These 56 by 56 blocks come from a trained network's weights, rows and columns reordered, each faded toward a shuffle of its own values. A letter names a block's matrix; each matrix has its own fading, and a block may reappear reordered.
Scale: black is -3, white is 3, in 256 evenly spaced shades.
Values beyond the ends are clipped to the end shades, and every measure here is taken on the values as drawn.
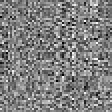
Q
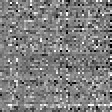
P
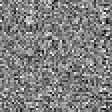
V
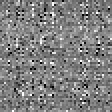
P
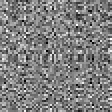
Q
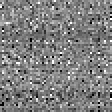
P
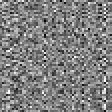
Q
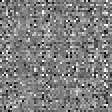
P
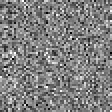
V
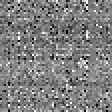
P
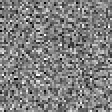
V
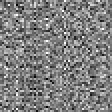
Q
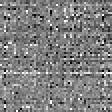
P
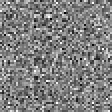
V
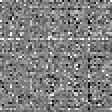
P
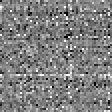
P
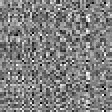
Q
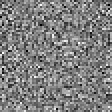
V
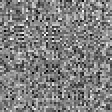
V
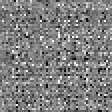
P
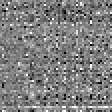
P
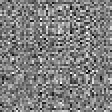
Q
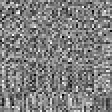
Q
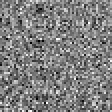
V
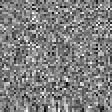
V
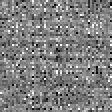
P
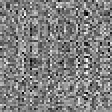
Q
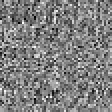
V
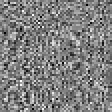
Q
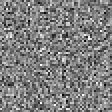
V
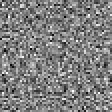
V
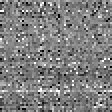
P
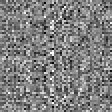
Q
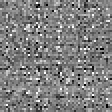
P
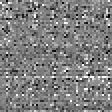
P
